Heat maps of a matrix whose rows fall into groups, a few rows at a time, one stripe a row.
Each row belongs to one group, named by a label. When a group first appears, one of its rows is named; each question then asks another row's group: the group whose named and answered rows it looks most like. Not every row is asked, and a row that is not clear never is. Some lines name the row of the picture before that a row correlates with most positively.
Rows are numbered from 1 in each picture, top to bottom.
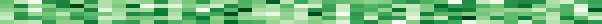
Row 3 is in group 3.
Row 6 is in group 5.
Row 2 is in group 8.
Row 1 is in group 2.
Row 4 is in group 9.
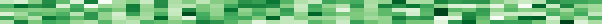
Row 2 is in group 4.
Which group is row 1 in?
3
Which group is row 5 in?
2
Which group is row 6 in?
9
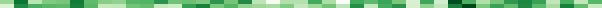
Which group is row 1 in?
9
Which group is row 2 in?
9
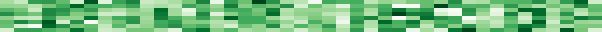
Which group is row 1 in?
5
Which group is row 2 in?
8
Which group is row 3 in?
2
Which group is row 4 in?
2
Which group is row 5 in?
5
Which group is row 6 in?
4
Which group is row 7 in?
2
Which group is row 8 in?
9
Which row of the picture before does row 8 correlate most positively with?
2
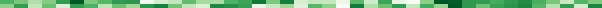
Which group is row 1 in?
8
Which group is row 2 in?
9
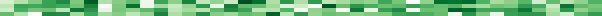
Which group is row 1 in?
3
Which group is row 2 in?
5
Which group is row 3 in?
9
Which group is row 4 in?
2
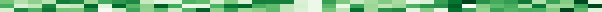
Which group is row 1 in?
8
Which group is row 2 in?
5
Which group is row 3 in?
9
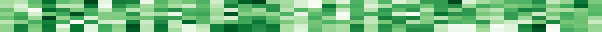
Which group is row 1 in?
5
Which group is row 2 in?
5
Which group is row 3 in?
2
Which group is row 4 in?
8
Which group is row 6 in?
3
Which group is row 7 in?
4
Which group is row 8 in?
4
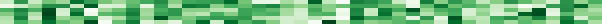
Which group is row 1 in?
9
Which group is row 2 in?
3
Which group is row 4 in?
4
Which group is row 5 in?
9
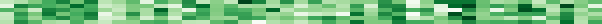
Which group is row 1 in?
3
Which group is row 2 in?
9
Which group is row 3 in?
2
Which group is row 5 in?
3
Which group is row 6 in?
9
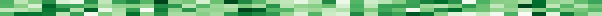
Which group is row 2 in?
2
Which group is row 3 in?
3
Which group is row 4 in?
4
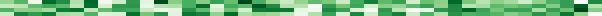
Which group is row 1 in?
3
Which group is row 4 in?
9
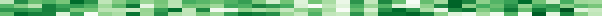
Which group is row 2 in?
8
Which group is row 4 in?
4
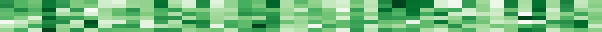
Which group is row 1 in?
2
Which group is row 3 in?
4
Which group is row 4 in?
4
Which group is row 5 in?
2
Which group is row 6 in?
3
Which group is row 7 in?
5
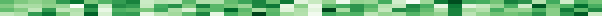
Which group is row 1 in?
8
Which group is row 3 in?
5
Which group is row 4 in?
5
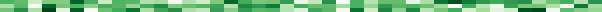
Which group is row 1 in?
8
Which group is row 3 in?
4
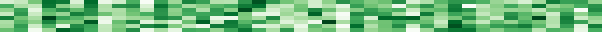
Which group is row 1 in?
3
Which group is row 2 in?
5
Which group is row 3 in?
3
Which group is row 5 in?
2
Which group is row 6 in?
5
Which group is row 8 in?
8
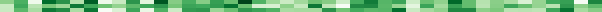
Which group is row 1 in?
3
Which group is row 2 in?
9
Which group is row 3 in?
3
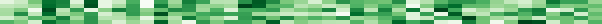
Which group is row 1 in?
3
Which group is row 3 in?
4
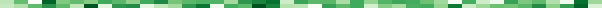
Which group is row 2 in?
5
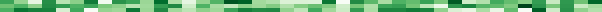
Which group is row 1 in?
5
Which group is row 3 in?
4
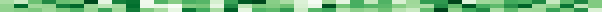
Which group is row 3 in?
8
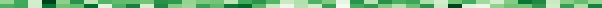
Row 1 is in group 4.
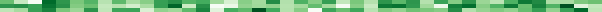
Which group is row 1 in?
2
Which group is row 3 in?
5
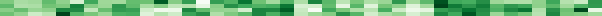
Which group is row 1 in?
3
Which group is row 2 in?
8
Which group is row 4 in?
8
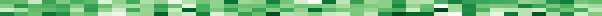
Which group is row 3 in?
3
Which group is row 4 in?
2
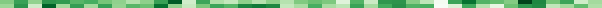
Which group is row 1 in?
2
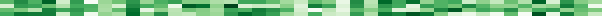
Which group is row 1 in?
4
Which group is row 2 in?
9
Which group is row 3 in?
8
